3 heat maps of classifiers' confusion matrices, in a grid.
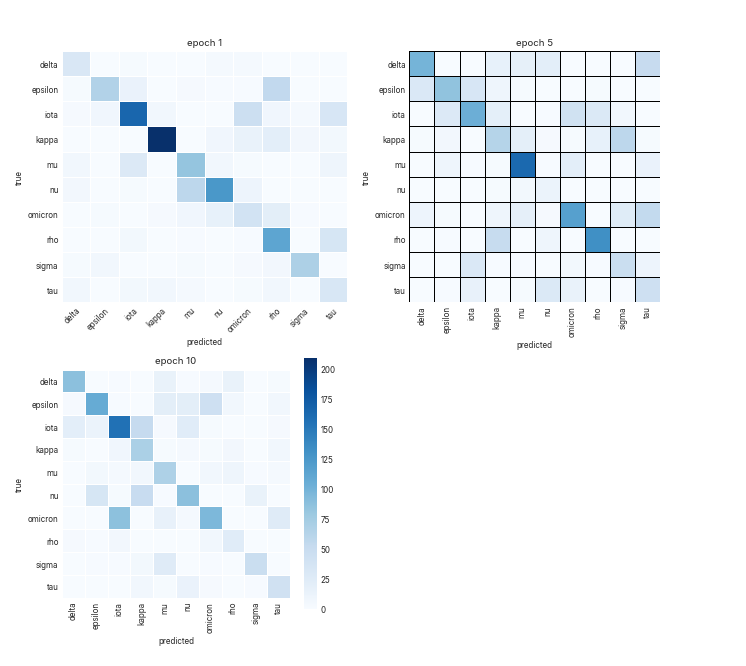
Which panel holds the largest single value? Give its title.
epoch 1
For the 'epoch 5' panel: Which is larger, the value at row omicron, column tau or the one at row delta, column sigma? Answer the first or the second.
the first
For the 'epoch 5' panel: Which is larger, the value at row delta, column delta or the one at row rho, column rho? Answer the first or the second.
the second
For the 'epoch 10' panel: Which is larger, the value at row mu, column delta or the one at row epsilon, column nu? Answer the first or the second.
the second
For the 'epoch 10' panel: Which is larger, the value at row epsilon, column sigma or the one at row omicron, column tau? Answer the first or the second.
the second
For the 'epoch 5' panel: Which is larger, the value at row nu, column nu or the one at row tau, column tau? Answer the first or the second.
the second
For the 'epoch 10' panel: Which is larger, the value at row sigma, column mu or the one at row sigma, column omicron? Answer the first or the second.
the first
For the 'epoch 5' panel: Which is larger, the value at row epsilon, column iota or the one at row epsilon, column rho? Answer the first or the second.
the first
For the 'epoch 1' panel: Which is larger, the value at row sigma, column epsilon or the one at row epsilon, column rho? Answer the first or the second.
the second
